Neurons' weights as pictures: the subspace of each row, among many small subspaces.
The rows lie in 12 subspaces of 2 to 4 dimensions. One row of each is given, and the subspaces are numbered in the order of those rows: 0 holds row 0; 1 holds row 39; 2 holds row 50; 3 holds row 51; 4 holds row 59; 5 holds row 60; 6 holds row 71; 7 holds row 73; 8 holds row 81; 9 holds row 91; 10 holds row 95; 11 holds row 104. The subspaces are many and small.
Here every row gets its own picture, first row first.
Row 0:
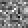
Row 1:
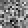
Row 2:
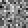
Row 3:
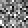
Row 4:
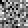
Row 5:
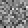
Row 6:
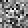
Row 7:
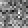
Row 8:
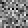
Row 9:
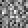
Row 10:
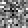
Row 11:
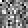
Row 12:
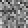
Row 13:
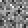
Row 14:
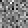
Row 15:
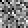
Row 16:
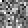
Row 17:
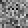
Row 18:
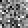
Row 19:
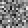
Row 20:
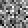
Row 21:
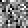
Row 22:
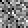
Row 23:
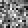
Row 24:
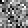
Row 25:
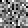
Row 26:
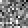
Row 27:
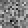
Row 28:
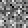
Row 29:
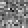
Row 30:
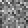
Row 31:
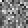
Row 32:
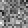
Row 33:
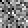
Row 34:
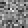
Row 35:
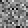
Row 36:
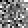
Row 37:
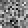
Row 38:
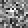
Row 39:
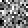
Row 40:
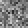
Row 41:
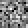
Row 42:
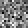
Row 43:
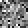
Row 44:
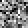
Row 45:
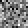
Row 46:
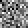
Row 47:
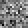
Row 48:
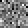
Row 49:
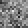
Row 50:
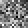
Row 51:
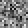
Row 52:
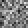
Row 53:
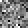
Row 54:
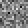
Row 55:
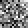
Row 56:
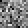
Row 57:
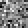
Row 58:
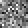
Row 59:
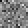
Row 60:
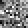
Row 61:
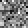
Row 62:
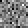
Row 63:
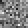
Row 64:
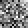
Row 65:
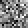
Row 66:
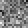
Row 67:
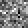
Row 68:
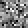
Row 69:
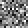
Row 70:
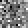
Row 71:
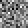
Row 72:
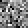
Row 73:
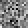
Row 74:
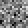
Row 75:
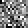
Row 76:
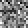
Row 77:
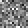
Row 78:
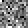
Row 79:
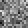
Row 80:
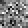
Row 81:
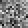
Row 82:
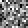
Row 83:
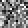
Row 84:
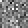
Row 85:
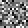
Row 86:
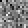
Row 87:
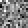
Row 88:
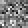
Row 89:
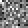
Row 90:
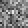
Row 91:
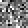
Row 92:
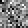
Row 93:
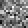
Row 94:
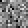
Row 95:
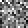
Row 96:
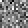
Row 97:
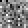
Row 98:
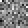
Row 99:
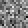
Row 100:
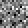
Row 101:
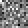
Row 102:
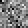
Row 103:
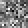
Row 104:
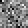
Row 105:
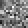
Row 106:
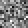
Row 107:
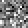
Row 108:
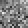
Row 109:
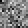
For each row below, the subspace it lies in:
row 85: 4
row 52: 9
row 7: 11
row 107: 3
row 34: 2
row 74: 3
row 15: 10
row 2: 8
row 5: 4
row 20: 8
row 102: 11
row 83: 9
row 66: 1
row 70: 8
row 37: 7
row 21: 9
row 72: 9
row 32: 1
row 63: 5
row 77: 4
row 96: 7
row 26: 1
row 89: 5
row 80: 6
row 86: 3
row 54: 6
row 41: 0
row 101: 5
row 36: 2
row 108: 4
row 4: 5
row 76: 10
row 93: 5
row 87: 2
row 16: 0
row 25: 1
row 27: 7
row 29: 2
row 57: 2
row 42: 3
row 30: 10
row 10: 8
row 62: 1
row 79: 1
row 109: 11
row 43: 4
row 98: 1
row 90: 10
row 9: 0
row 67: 0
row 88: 6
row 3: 8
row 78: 0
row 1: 7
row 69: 8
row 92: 11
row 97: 3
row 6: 3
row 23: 3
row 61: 4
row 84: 7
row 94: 9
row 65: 2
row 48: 1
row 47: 6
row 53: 4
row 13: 3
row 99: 8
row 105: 5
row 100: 3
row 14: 7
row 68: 2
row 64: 2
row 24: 11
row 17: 8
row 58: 6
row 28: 3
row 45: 5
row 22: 10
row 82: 5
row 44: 0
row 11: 0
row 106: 7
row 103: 2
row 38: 3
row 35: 4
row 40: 10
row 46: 6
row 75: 0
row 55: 2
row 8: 8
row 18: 8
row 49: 11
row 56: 9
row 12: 10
